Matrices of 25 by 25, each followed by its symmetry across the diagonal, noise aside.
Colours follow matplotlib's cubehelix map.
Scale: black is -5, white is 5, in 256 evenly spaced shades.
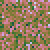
neither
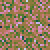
antisymmetric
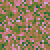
antisymmetric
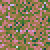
neither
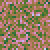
neither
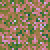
neither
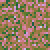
neither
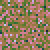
neither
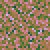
antisymmetric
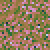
antisymmetric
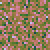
neither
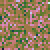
antisymmetric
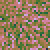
antisymmetric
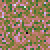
neither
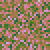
antisymmetric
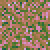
antisymmetric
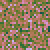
antisymmetric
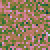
neither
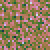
antisymmetric
